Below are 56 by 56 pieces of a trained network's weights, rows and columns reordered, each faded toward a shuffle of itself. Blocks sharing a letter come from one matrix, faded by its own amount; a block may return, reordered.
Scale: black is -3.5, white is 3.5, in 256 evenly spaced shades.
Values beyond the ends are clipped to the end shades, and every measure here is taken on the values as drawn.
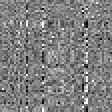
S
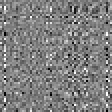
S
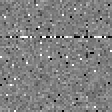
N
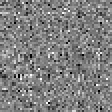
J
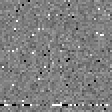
N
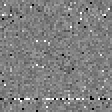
N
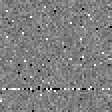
N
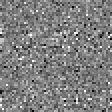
J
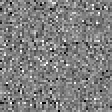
J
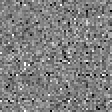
N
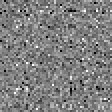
N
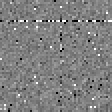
N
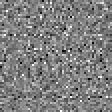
J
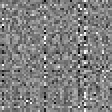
S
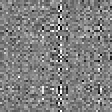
S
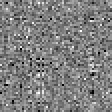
J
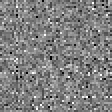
J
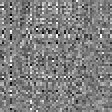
S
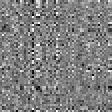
S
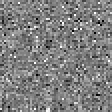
J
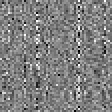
S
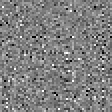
N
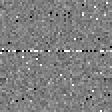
N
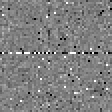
N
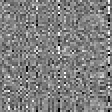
S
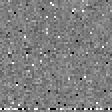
N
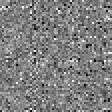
J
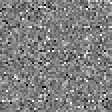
J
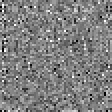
J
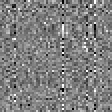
S
